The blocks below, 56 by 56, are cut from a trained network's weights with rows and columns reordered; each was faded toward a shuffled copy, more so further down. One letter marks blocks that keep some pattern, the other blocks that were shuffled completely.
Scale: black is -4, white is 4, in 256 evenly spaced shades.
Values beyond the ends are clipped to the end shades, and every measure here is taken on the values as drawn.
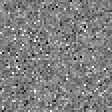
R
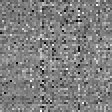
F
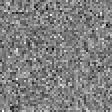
F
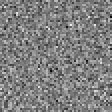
F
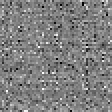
F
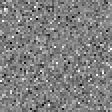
R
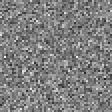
R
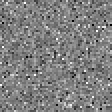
R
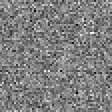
R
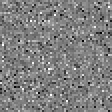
R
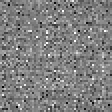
F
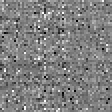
F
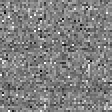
F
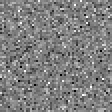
R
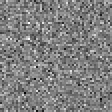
F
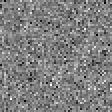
R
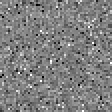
R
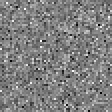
R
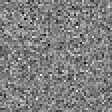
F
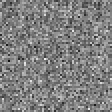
F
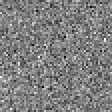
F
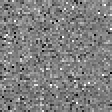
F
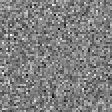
R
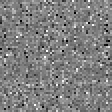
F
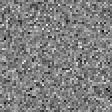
R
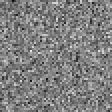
R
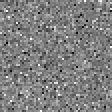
R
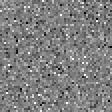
R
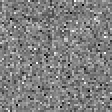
R
